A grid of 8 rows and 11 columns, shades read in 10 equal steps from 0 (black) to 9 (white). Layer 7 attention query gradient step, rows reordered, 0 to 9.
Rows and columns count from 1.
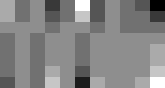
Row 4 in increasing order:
4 4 4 5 5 5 5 5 5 5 5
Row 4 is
4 5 4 5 5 4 5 5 5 5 5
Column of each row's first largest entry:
6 6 1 2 11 11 11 11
